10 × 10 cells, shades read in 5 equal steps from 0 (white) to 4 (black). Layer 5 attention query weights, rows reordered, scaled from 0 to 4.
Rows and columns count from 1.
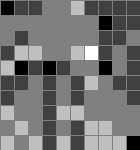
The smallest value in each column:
1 1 1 2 1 1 0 1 1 2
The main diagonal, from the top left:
4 2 2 2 3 3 2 2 2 4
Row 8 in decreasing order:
3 2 2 2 2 2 2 1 1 1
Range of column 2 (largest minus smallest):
3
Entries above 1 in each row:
9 10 10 6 9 9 10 7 7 4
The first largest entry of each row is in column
1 8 2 1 2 1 1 4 4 10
